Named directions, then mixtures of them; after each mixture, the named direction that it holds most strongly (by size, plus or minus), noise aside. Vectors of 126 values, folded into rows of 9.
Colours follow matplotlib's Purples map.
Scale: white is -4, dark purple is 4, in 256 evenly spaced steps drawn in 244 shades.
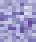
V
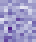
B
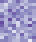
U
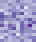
V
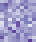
U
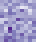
B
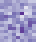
V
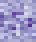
V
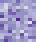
U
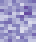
V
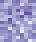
V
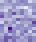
B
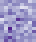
B
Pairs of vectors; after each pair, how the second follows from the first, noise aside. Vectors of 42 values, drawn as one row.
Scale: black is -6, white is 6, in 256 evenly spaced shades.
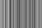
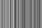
wrapped around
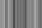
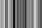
scaled up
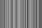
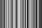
scaled up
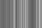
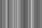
wrapped around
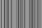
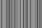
wrapped around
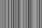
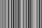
scaled up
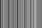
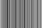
wrapped around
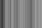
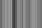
wrapped around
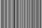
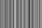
wrapped around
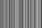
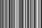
scaled up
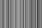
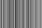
wrapped around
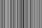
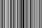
scaled up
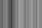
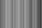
wrapped around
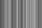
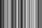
scaled up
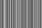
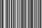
scaled up
